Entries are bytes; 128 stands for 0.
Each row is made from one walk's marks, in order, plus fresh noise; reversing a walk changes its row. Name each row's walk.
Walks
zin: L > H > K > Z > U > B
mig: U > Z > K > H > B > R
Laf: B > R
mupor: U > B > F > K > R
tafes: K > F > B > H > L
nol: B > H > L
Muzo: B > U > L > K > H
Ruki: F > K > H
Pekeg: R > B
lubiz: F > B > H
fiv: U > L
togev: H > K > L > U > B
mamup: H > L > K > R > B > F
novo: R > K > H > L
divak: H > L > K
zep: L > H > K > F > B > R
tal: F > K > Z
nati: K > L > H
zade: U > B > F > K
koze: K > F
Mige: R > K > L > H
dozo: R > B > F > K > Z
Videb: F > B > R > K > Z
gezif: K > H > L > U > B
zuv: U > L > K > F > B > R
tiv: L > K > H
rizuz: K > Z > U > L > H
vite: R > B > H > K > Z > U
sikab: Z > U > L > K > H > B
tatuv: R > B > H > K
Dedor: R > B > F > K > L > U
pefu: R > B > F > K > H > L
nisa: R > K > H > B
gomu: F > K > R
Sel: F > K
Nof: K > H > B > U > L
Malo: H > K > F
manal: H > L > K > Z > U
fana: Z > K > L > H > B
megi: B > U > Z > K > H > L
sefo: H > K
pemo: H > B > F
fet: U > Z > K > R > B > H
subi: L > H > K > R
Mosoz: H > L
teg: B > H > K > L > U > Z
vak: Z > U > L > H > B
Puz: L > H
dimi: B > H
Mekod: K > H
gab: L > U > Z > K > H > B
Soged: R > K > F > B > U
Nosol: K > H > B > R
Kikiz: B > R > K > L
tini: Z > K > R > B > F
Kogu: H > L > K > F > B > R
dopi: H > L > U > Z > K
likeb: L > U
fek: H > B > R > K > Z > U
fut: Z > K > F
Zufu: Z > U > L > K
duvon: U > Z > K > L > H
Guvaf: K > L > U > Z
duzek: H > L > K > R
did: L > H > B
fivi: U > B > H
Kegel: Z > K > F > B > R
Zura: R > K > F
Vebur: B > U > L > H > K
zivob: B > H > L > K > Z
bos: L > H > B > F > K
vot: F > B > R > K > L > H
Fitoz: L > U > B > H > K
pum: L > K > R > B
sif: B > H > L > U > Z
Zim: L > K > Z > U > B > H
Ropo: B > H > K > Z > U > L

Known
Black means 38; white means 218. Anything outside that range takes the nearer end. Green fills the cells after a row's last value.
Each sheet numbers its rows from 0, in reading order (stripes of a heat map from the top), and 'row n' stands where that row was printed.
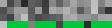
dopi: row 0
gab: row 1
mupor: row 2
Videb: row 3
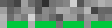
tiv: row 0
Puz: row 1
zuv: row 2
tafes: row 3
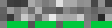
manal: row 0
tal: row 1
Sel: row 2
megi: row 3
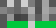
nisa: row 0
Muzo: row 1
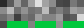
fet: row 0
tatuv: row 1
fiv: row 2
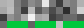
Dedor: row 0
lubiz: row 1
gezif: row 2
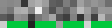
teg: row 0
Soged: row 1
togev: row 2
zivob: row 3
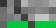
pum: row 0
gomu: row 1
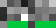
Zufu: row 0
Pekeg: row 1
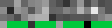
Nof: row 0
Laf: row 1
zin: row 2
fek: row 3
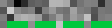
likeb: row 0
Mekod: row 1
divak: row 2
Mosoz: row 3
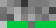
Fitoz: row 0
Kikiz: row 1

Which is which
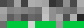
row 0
fivi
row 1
Vebur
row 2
did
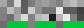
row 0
zade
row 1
zep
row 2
vot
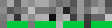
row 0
novo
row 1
Kogu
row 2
nati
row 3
vite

